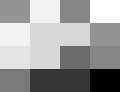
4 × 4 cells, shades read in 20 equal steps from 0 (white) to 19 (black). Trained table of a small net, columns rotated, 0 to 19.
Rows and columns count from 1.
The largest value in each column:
10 15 15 19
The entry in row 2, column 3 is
3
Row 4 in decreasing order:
19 15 15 10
